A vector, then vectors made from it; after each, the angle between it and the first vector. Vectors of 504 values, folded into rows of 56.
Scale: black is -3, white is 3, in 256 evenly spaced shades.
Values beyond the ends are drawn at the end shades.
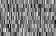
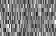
nearly opposite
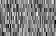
nearly parallel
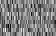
nearly parallel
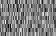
partly aligned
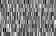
nearly opposite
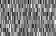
nearly opposite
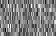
nearly opposite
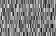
partly opposed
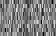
partly opposed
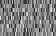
partly opposed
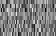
orthogonal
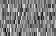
partly opposed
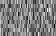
orthogonal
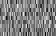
orthogonal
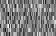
nearly opposite
